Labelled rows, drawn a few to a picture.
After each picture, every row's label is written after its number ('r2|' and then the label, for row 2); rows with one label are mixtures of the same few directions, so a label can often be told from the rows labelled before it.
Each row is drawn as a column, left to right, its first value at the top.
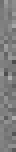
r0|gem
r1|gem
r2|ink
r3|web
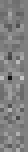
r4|ink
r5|web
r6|ink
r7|gem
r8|web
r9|ink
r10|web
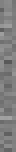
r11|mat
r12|web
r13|web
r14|gem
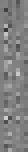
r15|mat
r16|mat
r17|web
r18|ink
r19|gem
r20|ink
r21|web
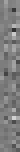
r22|ink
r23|gem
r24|mat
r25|mat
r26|web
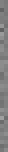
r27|mat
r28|web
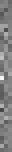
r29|ink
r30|mat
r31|gem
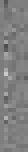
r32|mat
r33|gem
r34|ink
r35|mat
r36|ink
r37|mat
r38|ink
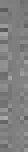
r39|mat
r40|mat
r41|ink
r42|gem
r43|web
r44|gem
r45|web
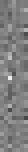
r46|web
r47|gem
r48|ink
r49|gem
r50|web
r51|mat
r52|mat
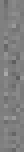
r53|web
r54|gem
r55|web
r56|web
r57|ink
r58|ink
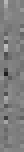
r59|ink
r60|gem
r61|ink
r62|ink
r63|gem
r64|mat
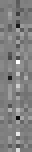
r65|mat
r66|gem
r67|ink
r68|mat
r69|web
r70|mat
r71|ink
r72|mat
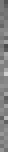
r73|web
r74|gem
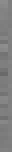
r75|gem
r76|gem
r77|web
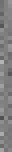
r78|web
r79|web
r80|gem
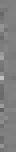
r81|ink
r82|mat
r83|ink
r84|ink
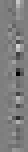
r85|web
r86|gem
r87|mat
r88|web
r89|gem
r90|gem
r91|gem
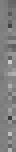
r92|ink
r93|gem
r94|web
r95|gem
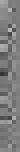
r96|gem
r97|gem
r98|mat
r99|mat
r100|web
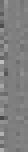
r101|web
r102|gem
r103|mat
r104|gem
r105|web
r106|gem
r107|mat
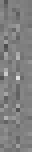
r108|ink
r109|gem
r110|web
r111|mat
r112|ink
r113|ink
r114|web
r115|web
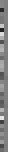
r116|mat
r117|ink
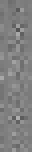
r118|ink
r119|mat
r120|gem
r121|web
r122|mat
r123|mat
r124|web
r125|ink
